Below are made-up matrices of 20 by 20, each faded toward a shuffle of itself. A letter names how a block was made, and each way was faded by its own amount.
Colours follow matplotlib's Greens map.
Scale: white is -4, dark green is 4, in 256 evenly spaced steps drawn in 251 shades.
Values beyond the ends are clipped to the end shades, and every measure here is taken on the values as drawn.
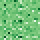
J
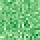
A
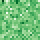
A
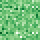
A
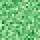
A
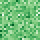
A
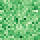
A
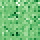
J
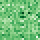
A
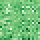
J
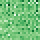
J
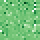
J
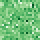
A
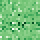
J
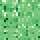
J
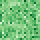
A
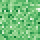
A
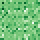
J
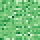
J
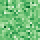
A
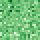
A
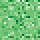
J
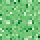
J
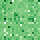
J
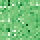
J
